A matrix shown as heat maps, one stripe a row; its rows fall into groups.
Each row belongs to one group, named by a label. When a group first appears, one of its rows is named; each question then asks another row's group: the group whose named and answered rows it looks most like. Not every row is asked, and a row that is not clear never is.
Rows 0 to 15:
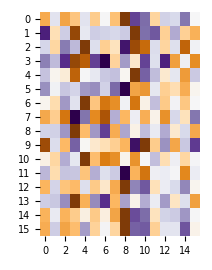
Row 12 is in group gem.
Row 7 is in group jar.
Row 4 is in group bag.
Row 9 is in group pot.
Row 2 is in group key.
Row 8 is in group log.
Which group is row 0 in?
gem
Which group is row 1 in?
bag
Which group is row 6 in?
key
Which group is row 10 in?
key
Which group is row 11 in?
key
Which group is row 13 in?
log
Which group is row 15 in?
gem
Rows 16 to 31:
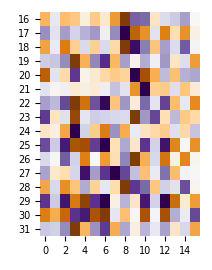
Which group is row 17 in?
key
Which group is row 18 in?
gem
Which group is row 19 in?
log
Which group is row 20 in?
pot
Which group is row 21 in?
bag
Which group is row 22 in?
log
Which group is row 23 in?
bag
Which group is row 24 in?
jar
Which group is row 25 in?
log
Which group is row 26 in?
key
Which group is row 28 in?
gem
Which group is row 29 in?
log
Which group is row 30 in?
jar
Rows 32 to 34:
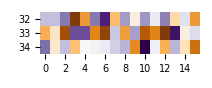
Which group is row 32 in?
log
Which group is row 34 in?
bag
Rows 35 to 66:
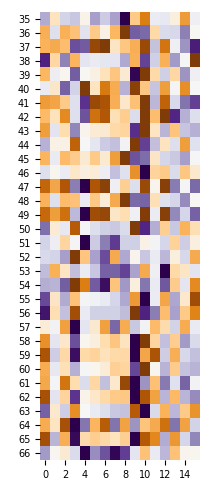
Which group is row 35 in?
key
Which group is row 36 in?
gem
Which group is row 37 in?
jar
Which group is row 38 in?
bag
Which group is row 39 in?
pot
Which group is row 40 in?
key
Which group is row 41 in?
jar
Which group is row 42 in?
jar
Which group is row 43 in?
pot
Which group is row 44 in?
bag
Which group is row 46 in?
bag
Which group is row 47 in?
jar
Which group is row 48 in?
gem
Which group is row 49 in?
jar
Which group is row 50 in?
bag
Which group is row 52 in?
log
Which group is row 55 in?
bag
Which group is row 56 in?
bag
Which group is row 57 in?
jar
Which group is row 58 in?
pot
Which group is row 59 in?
pot
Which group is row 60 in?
pot
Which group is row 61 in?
gem
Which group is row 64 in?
jar
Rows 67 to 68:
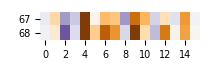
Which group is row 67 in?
key
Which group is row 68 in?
key
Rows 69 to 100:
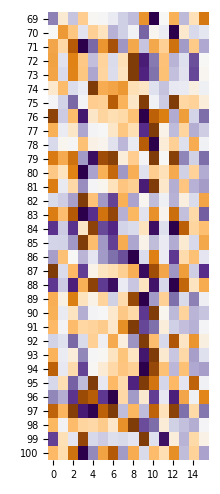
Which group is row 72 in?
gem
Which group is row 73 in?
gem
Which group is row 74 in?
key
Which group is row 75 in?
key
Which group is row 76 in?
pot
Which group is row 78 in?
bag
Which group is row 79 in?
jar
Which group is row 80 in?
jar
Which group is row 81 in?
pot
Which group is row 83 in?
jar
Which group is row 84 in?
log
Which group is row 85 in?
log
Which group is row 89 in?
gem
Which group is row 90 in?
pot
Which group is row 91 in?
gem
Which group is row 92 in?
key
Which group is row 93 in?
pot
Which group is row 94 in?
pot
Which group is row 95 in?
key
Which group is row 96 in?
log
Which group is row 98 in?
gem
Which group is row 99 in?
bag
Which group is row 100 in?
jar
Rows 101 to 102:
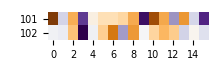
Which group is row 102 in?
jar
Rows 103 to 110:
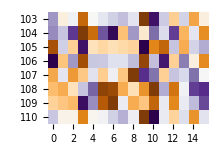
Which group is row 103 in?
bag
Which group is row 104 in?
log
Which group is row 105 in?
pot
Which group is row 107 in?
gem
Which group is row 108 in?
jar
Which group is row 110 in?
bag
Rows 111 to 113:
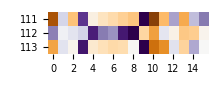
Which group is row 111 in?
pot
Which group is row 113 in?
pot
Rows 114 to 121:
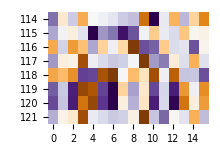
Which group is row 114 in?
bag
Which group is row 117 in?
bag
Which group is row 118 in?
jar
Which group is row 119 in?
log
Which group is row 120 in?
log
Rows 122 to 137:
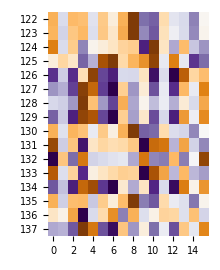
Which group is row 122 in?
gem
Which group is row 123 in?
gem
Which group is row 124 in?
pot
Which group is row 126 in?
log
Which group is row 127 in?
log
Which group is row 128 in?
log
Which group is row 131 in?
pot
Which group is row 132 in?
bag
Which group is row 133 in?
pot
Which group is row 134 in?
log
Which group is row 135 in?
gem
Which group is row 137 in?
log
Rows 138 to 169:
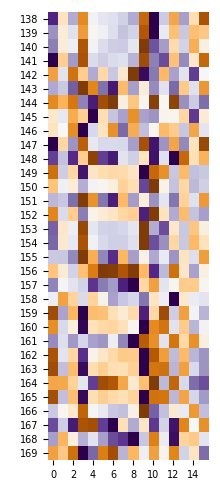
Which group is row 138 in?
bag
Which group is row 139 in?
bag
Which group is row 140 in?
bag
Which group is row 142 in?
gem
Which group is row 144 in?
jar
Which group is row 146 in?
jar
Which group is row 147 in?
bag
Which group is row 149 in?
pot
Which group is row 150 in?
pot
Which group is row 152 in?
pot
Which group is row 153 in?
bag
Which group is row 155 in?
log
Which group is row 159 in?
pot
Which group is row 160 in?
pot
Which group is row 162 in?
pot
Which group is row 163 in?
pot
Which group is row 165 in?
pot
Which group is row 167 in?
log
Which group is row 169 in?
jar
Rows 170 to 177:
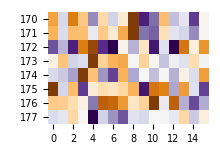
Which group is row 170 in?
gem
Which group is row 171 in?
gem
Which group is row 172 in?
log
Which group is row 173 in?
key
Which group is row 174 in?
log
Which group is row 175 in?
pot
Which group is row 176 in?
jar
